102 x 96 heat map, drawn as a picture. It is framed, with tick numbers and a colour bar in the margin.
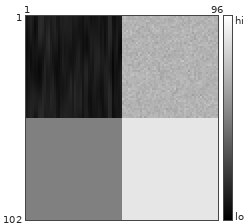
The table splits into 2 rows of 2 panels. Panel 1,1: very low, streaked downward, faint in contrast. Panel 1,2: high, fine-grained, faint in contrast. Panel 2,1: middling, flat. Panel 2,2: very high, flat.
